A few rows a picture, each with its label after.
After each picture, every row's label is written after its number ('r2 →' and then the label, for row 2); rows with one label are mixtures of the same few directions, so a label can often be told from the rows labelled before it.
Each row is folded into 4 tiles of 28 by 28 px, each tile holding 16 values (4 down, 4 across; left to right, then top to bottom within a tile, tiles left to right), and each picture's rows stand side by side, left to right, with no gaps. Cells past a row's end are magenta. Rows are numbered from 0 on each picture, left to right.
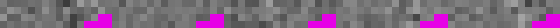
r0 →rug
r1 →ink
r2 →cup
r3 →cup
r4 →rug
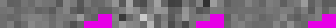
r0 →cup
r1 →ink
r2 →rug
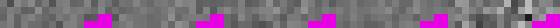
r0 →ink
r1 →rug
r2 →cup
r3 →cup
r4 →cup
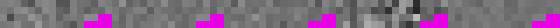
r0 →ink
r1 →ink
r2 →ink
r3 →cup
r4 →ink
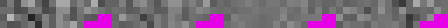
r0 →ink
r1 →ink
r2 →rug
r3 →rug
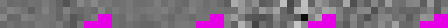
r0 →rug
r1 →cup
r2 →cup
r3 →ink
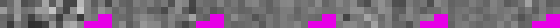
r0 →cup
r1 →cup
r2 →ink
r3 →ink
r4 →rug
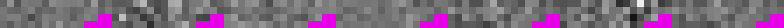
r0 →ink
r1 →ink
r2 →cup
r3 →rug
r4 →cup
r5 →rug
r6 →cup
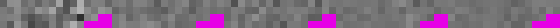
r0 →cup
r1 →cup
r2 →ink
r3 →rug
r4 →rug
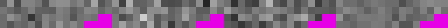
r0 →ink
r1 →ink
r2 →cup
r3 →rug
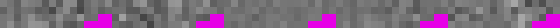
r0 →cup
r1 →ink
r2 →ink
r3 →cup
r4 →rug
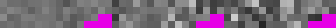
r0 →rug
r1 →rug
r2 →ink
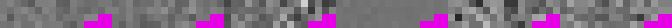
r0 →ink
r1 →cup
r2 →rug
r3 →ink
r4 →ink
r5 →cup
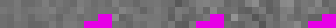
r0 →cup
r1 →rug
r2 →ink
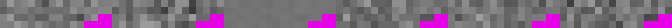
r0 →cup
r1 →cup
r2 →cup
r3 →ink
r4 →ink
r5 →ink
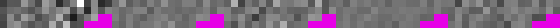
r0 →rug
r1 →ink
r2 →ink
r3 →ink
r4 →ink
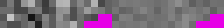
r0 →ink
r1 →rug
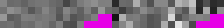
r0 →rug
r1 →rug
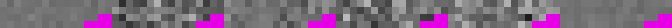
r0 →ink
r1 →cup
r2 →rug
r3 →ink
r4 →cup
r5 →cup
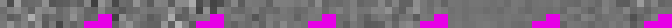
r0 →ink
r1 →rug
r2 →ink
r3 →cup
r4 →cup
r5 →rug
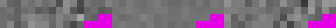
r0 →cup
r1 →ink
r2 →rug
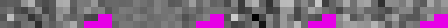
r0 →ink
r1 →rug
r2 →ink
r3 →cup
